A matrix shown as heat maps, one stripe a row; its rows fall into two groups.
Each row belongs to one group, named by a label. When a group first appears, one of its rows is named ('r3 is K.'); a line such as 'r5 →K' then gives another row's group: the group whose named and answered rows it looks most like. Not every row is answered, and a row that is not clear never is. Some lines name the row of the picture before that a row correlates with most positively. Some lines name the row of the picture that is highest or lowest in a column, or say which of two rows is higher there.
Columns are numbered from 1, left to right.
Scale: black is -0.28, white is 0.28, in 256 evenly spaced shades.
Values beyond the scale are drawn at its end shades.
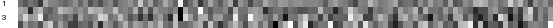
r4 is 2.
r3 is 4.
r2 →4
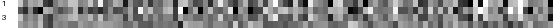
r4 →4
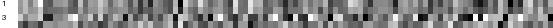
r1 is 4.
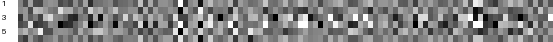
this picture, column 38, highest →4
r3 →2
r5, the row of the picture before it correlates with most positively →1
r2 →4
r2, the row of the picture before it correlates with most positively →1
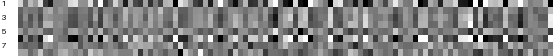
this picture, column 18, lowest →1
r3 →2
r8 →4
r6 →2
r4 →2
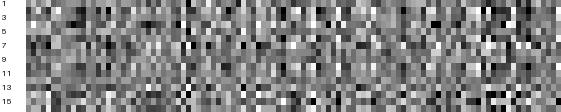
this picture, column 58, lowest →15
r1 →4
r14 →4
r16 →4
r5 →4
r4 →4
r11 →2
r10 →2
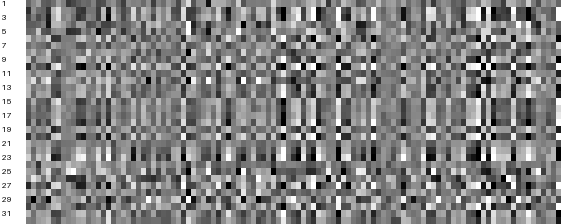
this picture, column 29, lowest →23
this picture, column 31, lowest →26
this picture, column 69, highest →26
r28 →4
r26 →4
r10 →2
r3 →2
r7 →2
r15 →2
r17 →2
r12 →4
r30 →2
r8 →4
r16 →2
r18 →2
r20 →2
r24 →4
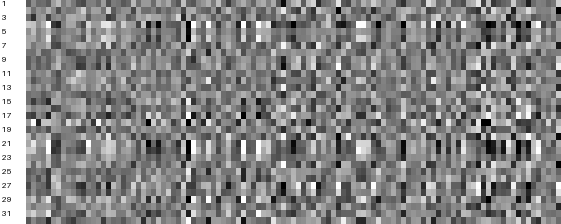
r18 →4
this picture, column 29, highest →28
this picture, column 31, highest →3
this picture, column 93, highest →17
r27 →2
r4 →4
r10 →2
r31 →4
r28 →2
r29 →4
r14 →2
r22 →4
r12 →4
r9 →2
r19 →2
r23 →4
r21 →4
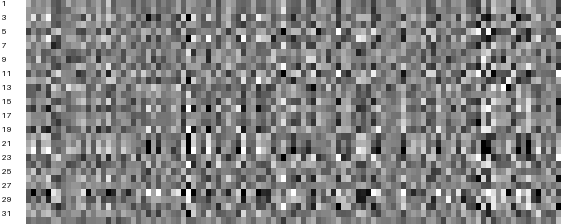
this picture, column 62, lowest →28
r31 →4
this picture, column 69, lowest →28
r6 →4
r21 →4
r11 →2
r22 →4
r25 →4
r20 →4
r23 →2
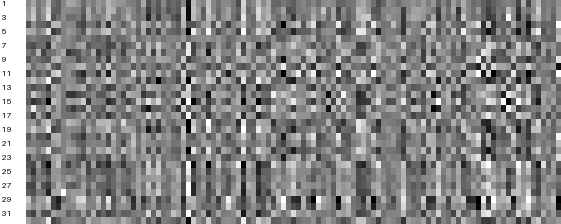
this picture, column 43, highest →24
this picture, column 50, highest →14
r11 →2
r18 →4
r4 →2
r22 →4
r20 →2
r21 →2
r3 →4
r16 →4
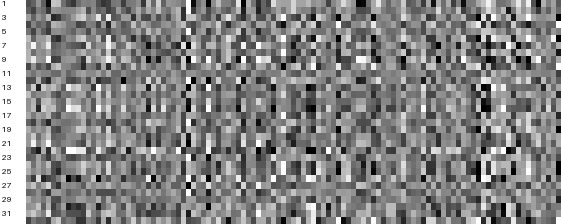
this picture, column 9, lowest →26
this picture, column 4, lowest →26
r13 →4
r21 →4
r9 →4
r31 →4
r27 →4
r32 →2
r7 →4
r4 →2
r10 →2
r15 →4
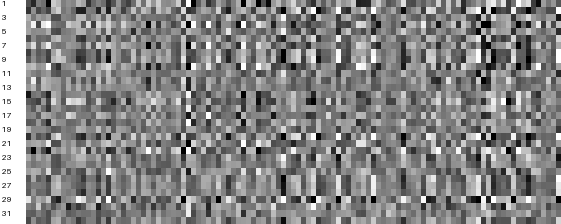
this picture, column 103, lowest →1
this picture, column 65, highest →29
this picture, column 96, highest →15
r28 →2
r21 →4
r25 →4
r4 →4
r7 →4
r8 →2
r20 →2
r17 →4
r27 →2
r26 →2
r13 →4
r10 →4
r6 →2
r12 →4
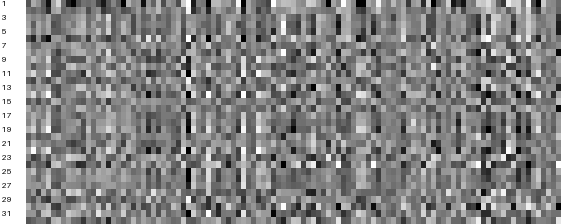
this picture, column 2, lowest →6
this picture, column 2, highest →22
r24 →2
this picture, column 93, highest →6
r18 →4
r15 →2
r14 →4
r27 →4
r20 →2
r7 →4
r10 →4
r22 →4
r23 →4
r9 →4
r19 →4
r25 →4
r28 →4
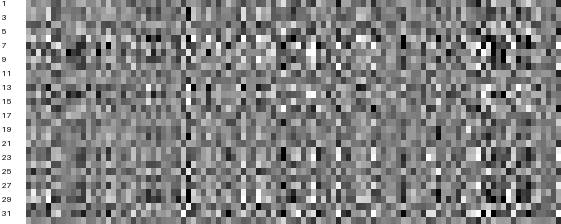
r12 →4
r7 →2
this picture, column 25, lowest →6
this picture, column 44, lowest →13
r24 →4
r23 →2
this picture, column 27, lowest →6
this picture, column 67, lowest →13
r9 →4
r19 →4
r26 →4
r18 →2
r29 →4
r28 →4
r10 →2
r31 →2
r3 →4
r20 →4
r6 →4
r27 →2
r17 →4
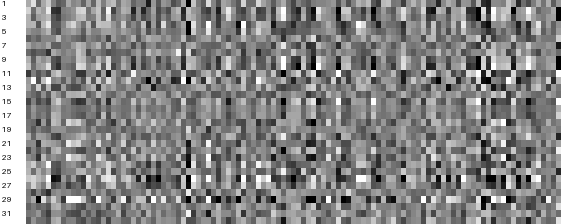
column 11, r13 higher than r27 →No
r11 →2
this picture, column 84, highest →26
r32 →2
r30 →2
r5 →4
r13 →4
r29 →4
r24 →4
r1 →4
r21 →4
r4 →4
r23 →4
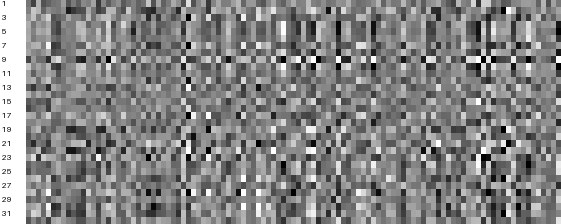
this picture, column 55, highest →9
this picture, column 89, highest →9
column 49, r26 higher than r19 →Yes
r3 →4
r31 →4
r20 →2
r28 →4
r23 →4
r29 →2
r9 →2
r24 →2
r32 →2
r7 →4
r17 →4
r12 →4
